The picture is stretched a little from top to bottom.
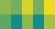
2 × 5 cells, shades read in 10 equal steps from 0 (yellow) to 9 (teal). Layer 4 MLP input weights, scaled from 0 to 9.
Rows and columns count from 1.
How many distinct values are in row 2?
4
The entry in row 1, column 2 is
5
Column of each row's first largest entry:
2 2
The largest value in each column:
6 9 4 9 3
